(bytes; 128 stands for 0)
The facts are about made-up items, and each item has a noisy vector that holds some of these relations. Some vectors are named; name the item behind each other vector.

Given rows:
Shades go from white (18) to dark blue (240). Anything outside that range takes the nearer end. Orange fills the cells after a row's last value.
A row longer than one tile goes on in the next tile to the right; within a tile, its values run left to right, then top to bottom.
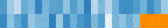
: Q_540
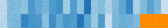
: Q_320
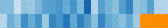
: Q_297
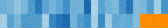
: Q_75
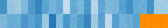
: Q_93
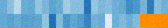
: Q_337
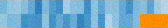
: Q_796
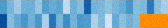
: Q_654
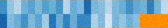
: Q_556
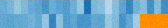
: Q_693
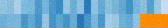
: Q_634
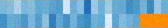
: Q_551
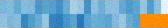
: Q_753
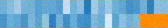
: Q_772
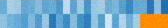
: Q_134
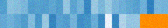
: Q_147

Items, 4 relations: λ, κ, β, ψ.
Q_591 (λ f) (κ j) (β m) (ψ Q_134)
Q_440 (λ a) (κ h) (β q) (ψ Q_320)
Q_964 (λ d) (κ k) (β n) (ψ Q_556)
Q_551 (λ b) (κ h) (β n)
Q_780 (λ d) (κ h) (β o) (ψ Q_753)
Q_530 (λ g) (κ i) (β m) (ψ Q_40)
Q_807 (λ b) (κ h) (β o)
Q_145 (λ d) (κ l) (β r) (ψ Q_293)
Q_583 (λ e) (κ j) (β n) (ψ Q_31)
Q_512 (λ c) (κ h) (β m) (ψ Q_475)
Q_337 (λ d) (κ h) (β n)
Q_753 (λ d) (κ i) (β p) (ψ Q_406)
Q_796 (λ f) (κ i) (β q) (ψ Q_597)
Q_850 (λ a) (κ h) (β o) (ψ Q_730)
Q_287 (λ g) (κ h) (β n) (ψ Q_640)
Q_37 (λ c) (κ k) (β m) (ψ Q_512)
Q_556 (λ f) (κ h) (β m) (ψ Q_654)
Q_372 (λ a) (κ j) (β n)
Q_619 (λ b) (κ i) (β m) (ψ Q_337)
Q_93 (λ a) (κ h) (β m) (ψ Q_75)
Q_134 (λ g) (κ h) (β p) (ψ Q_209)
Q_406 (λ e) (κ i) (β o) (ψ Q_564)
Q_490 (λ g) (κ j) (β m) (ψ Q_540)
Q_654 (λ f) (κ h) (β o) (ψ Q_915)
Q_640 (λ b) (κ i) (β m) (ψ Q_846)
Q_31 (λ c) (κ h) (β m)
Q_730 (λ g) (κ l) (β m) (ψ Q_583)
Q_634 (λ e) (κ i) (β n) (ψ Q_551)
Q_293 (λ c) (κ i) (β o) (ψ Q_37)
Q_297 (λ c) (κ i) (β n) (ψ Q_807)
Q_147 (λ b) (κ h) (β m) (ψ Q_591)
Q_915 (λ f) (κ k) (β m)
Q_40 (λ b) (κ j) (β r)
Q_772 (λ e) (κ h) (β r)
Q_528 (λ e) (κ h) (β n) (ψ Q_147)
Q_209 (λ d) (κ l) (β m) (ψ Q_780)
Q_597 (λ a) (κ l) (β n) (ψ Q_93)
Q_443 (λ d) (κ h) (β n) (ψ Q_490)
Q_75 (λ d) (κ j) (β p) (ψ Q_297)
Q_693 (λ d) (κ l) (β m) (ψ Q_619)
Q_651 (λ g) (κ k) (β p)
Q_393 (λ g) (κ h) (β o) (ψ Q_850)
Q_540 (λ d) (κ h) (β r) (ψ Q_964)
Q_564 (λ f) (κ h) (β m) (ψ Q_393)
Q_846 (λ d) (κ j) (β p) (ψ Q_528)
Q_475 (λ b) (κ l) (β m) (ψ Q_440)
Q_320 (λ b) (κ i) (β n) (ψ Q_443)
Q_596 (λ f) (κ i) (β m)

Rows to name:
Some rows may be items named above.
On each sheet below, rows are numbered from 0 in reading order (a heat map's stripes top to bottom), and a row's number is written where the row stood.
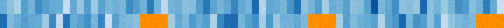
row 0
Q_512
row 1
Q_75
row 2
Q_583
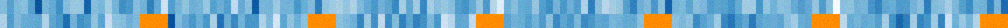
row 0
Q_583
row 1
Q_654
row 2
Q_640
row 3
Q_209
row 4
Q_753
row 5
Q_591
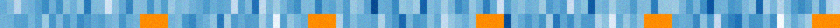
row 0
Q_145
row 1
Q_443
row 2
Q_583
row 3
Q_654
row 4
Q_846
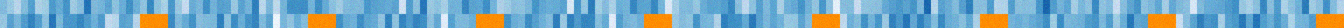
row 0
Q_619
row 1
Q_540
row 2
Q_440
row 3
Q_440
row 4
Q_406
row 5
Q_297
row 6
Q_597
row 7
Q_293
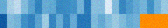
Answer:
Q_964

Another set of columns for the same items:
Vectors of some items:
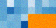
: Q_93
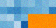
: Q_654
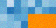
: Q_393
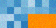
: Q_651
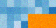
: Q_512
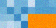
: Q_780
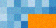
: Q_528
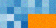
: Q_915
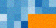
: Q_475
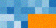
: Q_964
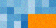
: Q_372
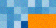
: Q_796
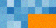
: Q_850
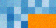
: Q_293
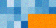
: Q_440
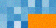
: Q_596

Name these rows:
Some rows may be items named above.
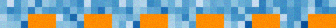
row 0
Q_564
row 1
Q_209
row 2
Q_440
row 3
Q_134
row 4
Q_753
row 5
Q_475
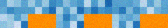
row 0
Q_540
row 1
Q_640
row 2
Q_37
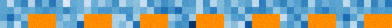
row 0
Q_297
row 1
Q_93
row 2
Q_443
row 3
Q_597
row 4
Q_753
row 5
Q_693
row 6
Q_297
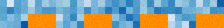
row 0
Q_93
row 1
Q_147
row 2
Q_730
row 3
Q_490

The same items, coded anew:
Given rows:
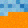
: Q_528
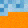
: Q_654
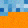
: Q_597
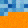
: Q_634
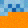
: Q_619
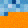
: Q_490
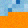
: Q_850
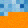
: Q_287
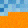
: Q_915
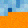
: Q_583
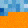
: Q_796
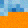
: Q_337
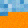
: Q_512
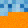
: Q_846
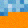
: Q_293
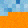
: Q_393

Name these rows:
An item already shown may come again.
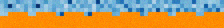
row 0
Q_209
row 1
Q_209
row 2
Q_320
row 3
Q_320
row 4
Q_297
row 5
Q_93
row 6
Q_75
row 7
Q_693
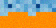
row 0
Q_209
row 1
Q_591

